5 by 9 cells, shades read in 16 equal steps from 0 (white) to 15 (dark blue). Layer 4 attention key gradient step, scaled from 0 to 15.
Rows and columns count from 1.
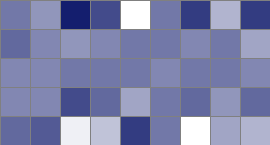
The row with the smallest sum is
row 5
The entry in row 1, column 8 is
5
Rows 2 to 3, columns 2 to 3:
8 7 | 8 9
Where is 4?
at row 5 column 4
